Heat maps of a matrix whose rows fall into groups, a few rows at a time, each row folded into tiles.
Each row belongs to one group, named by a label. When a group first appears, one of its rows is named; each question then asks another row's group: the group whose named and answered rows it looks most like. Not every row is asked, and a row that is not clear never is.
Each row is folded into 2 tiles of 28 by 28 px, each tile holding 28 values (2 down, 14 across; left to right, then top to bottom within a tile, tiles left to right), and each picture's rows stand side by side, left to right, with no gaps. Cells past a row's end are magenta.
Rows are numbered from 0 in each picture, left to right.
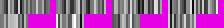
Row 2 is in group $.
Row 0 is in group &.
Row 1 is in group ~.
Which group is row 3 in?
~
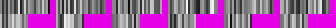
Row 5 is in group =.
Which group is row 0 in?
&
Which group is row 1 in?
&
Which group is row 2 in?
=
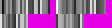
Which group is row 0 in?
~
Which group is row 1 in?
=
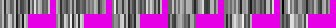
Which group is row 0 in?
=
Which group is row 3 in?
$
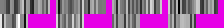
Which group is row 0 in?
~
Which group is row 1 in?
~
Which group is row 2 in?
=
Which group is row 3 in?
&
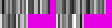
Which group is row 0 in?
~
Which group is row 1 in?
~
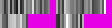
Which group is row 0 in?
&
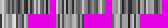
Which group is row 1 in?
&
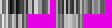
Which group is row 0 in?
=
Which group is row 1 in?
&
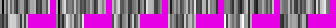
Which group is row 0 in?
$
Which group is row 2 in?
=
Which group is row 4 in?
~
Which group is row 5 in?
&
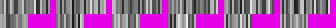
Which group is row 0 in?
~
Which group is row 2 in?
=
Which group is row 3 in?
$
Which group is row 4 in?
&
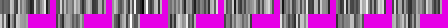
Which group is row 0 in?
~
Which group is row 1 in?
$
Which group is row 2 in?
$
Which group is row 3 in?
$
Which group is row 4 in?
&
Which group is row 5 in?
~
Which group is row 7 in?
=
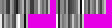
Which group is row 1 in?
~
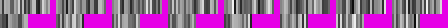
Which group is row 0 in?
$
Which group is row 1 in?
&
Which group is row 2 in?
=
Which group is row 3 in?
$
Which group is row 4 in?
&
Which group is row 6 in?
~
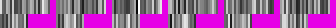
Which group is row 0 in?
&
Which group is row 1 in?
$
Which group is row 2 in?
~
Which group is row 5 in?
=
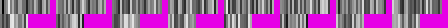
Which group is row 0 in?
$
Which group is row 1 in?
&
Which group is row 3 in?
~
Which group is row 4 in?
=
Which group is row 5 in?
&
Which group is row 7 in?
=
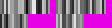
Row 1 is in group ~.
